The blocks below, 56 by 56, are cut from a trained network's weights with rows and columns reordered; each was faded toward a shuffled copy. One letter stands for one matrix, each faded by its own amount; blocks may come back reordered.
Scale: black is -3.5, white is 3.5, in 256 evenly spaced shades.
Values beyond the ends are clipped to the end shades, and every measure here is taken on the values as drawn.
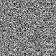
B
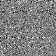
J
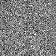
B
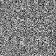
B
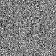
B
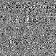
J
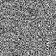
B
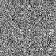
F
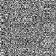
F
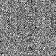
B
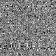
J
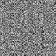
F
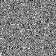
J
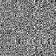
F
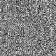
B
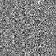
F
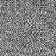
F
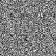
F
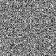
B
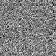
B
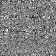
J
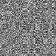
F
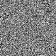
B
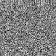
B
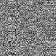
F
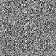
B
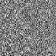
F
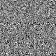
J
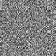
F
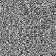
B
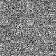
B
